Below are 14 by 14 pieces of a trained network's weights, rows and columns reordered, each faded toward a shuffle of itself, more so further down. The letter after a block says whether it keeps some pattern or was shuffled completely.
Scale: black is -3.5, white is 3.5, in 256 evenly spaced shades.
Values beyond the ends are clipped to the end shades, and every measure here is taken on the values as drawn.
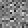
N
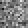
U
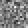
U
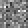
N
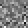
N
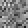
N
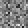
N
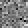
U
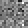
N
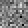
N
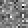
N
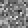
U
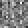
N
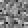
N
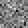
U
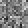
U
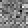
U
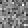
U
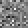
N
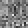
N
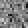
N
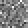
U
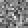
U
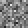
U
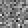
U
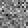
N
